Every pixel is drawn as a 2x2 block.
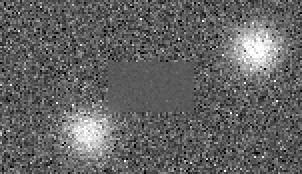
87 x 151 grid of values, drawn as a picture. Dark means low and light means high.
There is no seam. Most values sit low, with a long tail of high ones. Two bumps rise from the field. No row or column stands out. Neither half mirrors the other. The centre is the calmest part. In the centre lies a patch that is calmer than the rest.
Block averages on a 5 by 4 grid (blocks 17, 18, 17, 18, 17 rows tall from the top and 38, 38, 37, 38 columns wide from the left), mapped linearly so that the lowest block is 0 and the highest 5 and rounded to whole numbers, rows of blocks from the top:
0001 | 0005 | 0001 | 1300 | 1200
